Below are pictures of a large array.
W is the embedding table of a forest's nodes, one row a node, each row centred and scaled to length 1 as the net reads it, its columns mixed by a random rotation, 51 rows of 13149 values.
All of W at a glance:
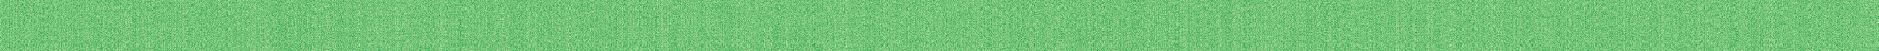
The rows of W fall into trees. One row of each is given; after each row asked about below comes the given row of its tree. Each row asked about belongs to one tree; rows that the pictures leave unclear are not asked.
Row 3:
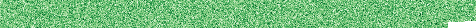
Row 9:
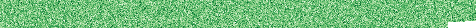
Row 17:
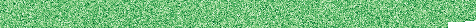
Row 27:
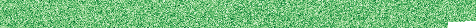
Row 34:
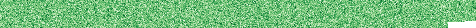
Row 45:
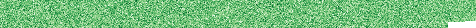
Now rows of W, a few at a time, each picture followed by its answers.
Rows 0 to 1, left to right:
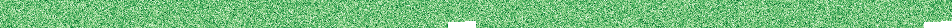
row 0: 45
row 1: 27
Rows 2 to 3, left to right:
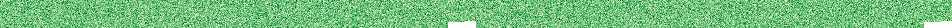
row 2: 34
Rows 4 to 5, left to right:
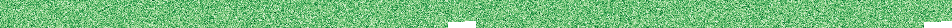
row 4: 45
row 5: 45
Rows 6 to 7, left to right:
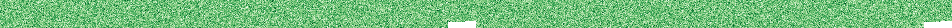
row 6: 17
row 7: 9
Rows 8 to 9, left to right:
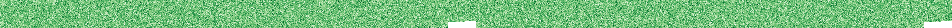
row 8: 9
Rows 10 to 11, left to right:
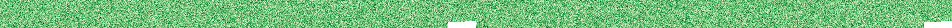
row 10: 27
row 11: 45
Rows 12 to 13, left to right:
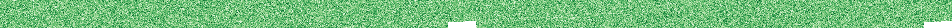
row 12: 45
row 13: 27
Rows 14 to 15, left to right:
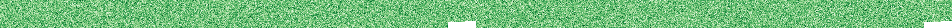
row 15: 3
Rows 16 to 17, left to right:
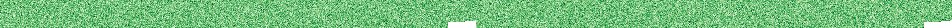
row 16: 17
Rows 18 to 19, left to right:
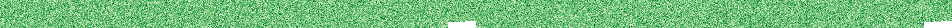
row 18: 9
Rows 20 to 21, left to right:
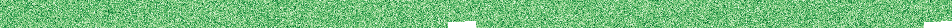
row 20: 34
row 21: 27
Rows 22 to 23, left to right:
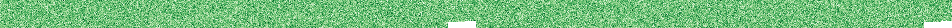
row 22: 3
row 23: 27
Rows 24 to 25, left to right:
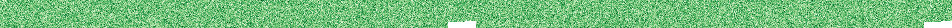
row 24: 27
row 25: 17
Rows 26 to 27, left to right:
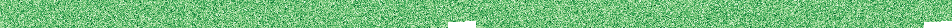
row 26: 9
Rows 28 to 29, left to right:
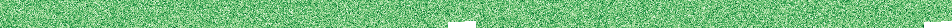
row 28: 45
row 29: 45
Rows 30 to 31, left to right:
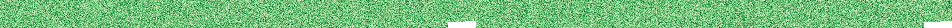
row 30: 45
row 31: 34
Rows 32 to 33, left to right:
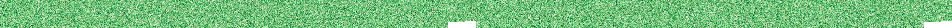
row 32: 27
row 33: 9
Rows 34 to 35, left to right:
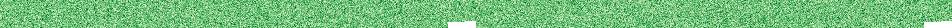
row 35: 27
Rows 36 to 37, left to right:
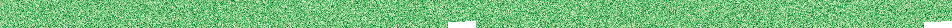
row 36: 9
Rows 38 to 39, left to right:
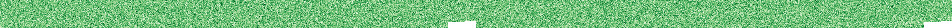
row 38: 9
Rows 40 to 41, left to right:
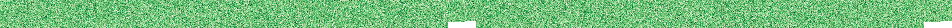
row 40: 34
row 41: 34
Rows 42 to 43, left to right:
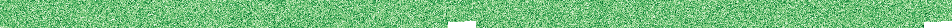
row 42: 27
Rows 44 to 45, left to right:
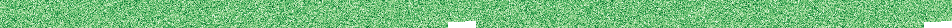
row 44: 45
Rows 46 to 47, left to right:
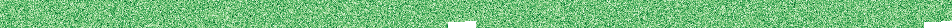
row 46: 45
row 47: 17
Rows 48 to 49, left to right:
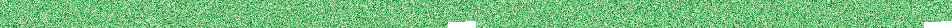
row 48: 27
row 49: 9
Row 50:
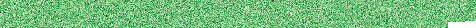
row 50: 17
